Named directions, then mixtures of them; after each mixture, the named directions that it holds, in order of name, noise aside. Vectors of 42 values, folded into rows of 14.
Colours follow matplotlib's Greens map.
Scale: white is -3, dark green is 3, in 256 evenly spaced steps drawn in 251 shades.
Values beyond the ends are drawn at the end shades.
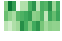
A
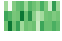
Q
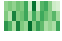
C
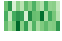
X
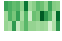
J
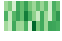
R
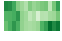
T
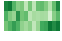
T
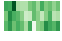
R, T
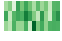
R
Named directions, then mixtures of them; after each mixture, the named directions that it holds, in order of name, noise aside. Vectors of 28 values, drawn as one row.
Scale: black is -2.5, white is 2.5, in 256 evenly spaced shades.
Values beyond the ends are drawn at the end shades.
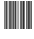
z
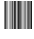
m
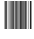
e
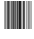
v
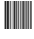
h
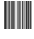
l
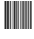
h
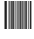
e, l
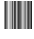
m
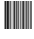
h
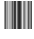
m, v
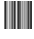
l, m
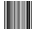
e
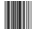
v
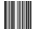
l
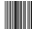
l, m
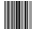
z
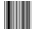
e, m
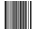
e, h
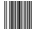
h, m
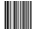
h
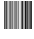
v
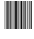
l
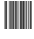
e, z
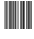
z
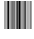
v, z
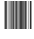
e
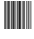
l, v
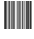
l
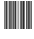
z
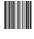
l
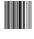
v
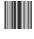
m, v
